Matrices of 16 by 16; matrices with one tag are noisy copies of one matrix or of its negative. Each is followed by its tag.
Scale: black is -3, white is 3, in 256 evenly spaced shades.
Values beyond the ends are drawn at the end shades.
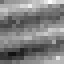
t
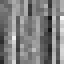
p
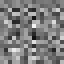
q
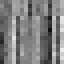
p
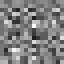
q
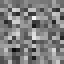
q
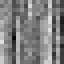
p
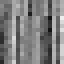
p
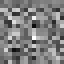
q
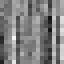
p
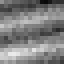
t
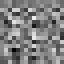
q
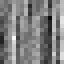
p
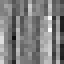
p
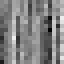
p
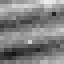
t
